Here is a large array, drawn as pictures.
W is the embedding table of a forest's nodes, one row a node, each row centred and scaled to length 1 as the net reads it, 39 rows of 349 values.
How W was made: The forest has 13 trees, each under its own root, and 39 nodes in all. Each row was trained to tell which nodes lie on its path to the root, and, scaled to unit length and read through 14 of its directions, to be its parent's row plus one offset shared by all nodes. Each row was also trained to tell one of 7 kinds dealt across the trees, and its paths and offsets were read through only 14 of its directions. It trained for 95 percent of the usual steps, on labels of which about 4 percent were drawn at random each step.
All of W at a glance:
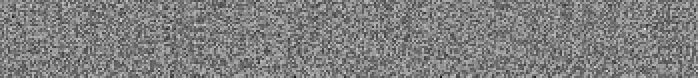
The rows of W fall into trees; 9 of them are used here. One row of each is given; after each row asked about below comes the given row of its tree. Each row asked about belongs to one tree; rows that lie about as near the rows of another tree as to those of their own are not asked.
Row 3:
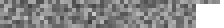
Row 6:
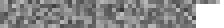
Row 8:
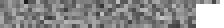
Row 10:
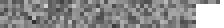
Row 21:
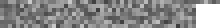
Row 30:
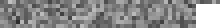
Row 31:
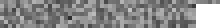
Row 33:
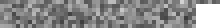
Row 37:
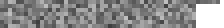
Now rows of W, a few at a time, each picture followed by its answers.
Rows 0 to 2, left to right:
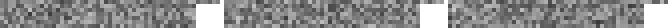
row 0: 31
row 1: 21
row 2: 30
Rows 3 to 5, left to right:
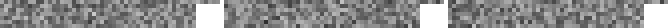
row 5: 3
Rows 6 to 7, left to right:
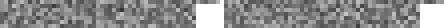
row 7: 30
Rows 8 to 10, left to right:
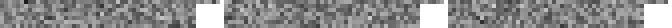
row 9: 6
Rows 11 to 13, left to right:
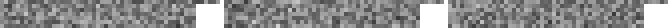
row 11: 6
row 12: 3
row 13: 8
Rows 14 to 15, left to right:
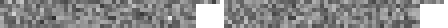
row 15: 31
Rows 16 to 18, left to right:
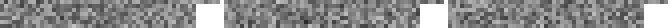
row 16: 3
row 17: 33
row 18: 8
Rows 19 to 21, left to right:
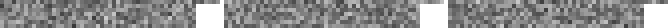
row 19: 10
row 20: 31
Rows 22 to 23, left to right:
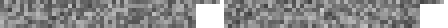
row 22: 10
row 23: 6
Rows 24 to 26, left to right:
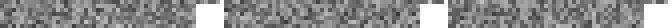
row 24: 31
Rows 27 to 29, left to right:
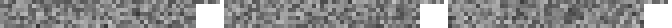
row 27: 6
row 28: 8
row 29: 37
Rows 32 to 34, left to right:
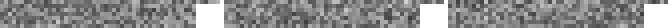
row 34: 30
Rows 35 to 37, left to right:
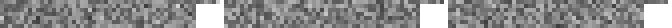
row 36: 21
